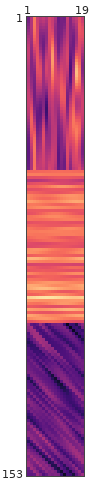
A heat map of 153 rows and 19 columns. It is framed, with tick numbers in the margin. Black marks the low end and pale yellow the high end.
It is made of 3 by 1 panels. Panel 1,1: middling, streaked downward, strong in contrast. Panel 2,1: high, streaked across. Panel 3,1: low, slanting down to the right.
